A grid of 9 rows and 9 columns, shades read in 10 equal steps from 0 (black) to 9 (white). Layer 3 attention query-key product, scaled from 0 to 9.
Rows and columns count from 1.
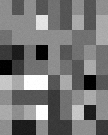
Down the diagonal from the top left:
5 5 5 0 5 6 5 1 2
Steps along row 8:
down up up down up up down up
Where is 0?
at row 4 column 4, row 5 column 1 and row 6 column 8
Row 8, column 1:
6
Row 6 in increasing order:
0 3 3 3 6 6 7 9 9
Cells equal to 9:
3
